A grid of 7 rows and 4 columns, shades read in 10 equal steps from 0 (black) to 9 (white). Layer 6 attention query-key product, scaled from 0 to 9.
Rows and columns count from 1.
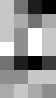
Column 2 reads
4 6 5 5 1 5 7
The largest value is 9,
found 3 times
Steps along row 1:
down down down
